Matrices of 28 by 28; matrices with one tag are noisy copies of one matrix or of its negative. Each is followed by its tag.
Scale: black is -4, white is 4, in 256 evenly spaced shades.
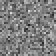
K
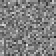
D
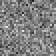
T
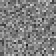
D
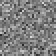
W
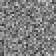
D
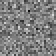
K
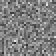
D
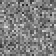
T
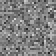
K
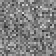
T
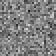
K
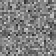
K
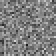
D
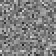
W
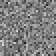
D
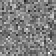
K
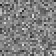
W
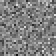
D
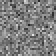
K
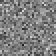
W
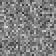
T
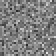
D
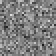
T
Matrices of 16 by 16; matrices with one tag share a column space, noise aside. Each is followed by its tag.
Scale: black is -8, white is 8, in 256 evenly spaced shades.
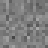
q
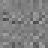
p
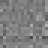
q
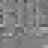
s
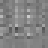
s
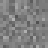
q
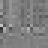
s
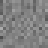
q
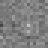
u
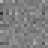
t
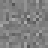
p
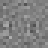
u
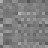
t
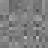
q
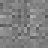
s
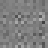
p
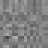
q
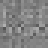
s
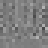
s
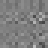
p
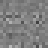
p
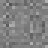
u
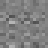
p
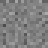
t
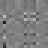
p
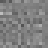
t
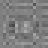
u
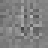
s
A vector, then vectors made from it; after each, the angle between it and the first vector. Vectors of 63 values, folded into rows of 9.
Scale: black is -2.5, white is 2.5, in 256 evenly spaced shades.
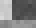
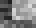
nearly opposite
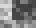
nearly parallel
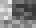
nearly parallel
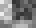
nearly parallel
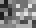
partly opposed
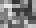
partly aligned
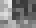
nearly parallel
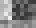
nearly parallel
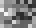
partly aligned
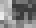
nearly parallel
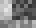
nearly parallel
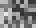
partly aligned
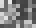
partly aligned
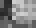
nearly opposite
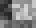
nearly opposite
